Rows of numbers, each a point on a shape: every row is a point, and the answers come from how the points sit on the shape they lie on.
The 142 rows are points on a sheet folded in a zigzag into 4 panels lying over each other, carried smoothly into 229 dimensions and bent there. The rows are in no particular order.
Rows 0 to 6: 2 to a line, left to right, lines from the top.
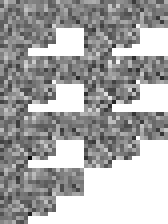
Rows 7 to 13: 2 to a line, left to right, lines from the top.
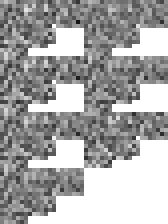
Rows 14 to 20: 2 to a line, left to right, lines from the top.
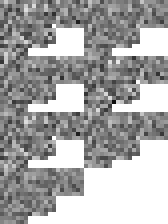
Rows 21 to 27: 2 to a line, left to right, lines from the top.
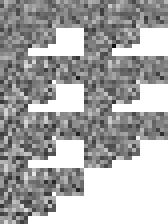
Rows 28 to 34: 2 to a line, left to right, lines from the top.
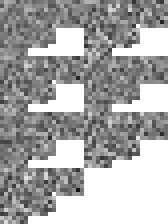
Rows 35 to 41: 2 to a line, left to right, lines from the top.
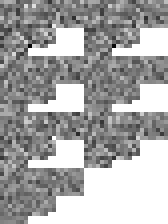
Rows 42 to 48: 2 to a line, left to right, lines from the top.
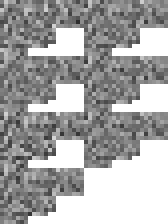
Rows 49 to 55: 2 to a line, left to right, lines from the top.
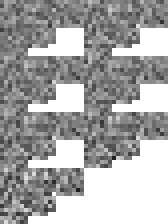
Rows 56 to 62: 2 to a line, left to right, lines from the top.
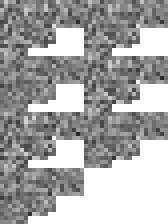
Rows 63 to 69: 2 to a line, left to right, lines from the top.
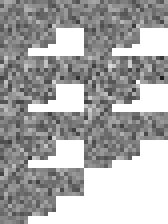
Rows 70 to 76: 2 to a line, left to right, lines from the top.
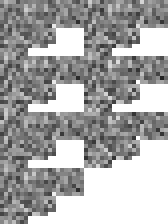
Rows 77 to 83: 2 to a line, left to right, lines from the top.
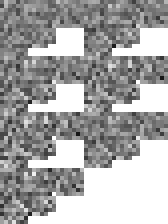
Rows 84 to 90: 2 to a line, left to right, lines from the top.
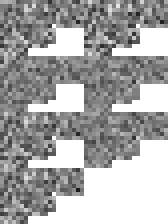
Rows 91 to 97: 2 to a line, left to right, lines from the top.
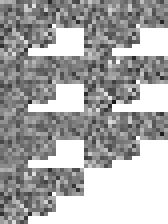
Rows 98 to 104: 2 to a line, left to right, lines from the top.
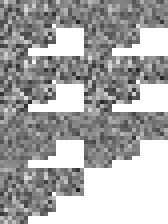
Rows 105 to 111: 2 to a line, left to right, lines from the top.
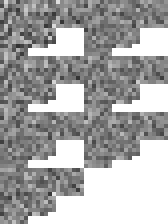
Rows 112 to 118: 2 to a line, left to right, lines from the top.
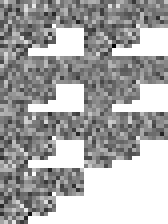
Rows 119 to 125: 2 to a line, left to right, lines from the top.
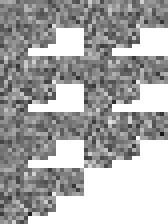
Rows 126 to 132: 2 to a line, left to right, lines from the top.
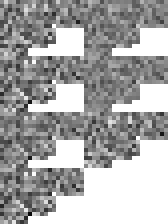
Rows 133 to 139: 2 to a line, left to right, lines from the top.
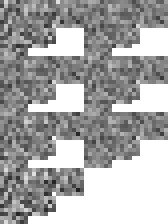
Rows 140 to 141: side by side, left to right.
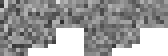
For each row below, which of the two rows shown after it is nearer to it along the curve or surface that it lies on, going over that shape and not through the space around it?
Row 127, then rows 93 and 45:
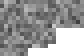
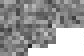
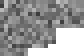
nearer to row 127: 45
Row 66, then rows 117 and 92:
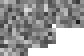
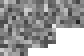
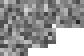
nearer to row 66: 117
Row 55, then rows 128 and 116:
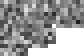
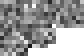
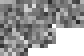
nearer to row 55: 128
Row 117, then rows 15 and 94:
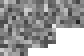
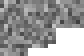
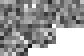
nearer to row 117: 15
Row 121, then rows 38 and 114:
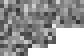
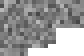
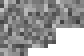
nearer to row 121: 114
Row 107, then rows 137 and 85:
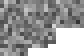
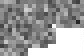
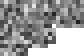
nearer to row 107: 137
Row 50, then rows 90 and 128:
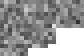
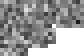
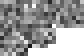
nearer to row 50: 90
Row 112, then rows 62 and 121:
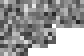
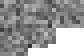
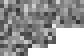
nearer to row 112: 121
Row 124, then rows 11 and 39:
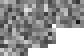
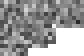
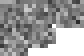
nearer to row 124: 39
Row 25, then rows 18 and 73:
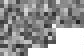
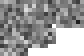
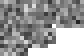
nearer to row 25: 73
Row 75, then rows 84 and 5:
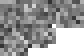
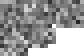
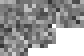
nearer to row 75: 84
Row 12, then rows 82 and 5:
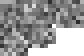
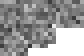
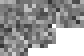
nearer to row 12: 82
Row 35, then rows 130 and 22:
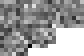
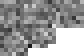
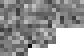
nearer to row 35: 22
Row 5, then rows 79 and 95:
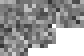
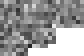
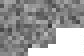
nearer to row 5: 95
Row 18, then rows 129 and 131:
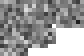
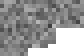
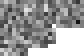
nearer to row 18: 131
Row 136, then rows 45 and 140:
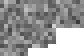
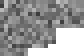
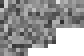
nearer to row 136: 45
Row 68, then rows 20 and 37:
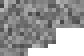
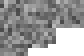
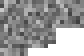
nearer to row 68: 20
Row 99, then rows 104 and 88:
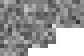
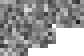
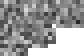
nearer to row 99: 104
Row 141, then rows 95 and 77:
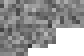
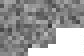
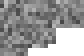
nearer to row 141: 77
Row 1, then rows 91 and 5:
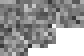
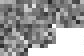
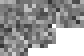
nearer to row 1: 91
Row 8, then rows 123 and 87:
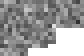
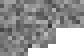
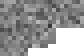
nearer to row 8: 87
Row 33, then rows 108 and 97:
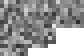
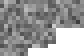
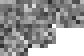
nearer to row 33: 108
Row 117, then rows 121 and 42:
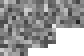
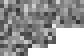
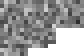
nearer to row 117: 42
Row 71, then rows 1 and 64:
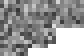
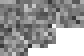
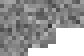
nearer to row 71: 1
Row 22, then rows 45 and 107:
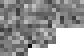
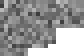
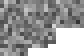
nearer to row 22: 45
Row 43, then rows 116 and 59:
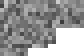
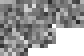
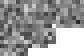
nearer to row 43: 59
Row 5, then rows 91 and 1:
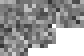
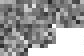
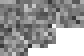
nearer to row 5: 91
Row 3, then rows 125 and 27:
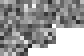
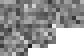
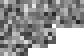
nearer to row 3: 27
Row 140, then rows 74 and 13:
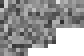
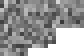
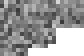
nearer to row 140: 13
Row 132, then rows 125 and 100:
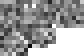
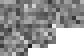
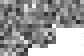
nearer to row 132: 100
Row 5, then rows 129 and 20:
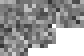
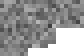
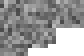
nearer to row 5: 129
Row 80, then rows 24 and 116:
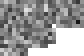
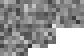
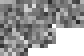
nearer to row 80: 116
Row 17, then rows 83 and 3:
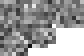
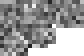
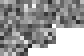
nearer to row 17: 3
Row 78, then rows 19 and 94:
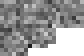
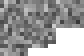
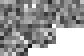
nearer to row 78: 94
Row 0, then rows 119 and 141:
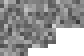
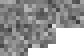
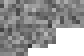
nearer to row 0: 141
